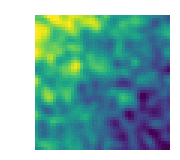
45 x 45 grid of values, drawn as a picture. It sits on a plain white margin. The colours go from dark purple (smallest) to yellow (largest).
Mirror symmetry: none. Ninth with the highest average: top left. Ninth with the lowest average: bottom right. Slope: up to the top left. Stripes: none.
